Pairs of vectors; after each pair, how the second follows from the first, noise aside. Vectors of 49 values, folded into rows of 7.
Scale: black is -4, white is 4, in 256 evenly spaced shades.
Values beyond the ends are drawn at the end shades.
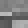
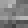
wrapped around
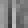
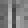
negated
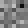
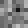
wrapped around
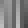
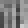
negated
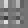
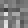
wrapped around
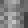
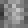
wrapped around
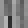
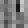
reversed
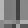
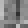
copied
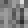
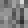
copied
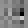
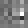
negated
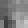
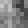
reversed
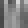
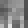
reversed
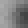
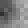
reversed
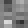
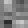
negated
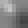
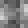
wrapped around
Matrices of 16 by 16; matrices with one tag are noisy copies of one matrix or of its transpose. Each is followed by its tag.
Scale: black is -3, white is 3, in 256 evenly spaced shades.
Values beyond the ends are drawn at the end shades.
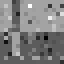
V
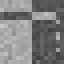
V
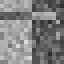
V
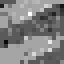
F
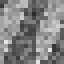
F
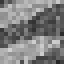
F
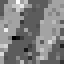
F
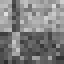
V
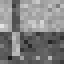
V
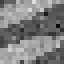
F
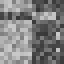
V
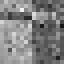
V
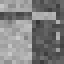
V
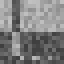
V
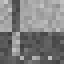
V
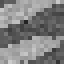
F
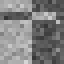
V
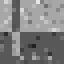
V
